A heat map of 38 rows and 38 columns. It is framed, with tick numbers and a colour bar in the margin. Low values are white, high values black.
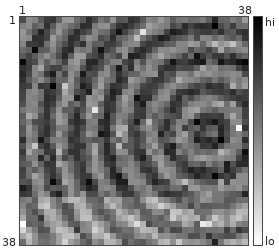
Seam: horizontal, 80% of the way down, the top part higher. Histogram: bell-shaped. Rings: centred on the middle right. Average level on the scale: 60%. Odd rows or columns: none.
